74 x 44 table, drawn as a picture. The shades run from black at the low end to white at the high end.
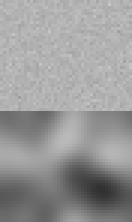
The table splits into 2 rows of 1 panel. Panel 1,1: high, fine-grained, faint in contrast. Panel 2,1: middling, smooth, strong in contrast.
